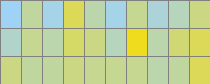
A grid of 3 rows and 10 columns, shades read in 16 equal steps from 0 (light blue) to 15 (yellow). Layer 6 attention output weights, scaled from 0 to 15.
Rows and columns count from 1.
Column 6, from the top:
1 4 7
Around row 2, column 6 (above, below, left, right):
1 7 8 15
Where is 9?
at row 2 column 9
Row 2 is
3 7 5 10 8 4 15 5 9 11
